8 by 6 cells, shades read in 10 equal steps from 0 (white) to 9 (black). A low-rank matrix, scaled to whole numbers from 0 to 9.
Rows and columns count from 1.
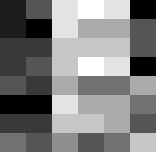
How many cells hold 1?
5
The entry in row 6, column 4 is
3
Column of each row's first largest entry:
6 2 1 6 2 1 1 2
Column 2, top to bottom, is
6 9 7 6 7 9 7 6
